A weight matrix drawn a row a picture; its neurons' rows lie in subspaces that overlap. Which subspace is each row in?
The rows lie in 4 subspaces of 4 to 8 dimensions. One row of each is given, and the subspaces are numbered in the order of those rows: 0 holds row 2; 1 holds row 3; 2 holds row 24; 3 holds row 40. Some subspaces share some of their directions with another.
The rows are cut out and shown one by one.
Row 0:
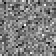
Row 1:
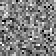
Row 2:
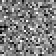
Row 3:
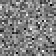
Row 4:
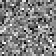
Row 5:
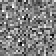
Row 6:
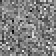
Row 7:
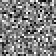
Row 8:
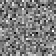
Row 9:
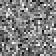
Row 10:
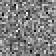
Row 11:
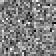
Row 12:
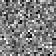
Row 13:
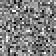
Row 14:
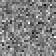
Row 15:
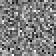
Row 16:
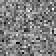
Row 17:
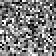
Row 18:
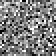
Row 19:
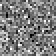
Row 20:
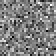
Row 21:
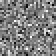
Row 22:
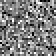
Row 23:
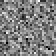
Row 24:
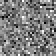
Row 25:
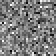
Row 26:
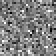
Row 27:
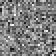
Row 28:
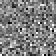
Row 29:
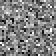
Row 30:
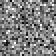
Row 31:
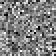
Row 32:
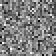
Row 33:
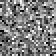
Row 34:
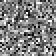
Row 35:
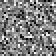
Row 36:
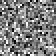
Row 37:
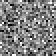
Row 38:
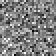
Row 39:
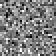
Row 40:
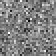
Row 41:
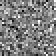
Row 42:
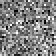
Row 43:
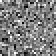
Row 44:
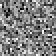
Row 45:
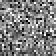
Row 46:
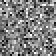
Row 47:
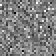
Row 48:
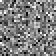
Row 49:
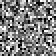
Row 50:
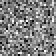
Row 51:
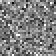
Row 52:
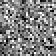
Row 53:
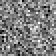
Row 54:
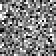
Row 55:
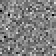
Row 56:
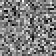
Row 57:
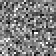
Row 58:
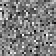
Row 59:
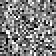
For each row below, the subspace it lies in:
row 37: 2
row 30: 2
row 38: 2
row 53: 0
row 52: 2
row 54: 1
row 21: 3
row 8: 2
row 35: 3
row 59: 2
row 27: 2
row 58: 3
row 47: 3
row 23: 2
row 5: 2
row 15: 2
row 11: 3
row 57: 2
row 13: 3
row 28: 2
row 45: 3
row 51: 3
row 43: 3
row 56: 2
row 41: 3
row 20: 1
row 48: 3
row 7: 3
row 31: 2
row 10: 3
